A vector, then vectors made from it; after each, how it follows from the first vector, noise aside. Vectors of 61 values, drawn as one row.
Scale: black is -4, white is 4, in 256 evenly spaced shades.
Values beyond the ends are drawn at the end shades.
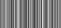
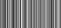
wrapped around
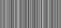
shrunk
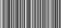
wrapped around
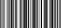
scaled up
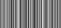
copied
